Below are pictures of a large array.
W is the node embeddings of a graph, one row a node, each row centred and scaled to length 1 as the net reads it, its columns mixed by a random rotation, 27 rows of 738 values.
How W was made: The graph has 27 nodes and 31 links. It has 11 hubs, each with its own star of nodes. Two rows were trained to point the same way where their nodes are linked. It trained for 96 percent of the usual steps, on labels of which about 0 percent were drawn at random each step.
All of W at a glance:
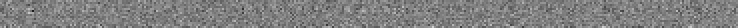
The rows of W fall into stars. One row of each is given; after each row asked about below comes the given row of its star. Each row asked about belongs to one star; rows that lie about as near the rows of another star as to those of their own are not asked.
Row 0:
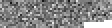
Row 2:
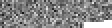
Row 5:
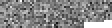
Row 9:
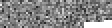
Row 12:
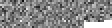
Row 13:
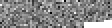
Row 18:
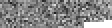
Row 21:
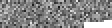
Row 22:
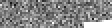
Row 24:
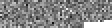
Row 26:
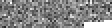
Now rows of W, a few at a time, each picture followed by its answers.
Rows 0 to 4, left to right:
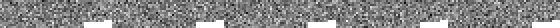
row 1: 24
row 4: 21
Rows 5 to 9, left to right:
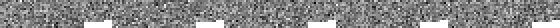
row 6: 0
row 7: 5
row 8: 9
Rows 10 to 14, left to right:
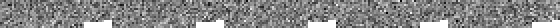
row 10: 2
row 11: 2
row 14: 18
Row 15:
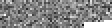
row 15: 26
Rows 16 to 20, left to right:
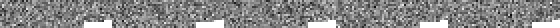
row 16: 12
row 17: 22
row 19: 5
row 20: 13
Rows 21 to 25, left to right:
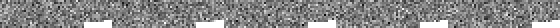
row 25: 24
